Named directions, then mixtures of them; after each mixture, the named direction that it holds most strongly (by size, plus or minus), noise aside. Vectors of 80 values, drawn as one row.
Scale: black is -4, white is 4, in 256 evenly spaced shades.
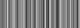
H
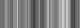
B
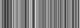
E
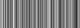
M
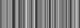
H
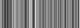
E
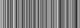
M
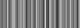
H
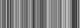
B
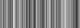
M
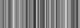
H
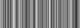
M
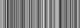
H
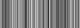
E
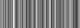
M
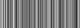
M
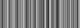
H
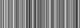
M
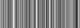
M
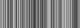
M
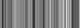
B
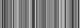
E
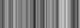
B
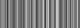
H
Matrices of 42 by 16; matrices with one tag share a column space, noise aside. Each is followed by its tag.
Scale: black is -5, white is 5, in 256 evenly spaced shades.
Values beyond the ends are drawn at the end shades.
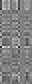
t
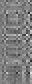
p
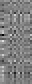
p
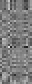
t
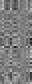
t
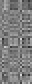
t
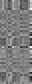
t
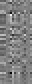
p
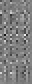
p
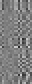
t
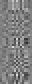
t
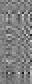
p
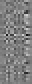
p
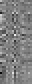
p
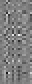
p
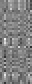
t
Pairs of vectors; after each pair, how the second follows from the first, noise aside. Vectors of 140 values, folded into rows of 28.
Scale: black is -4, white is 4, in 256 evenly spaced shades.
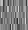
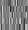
reversed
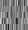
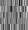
reversed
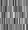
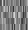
reversed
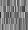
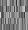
negated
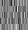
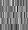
negated
